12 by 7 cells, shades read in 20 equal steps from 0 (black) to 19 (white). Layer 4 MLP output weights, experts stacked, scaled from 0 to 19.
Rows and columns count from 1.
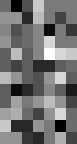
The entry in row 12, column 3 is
4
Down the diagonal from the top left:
8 11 8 10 19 7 7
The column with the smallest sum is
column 3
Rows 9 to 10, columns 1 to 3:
7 12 9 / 12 13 8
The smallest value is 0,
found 2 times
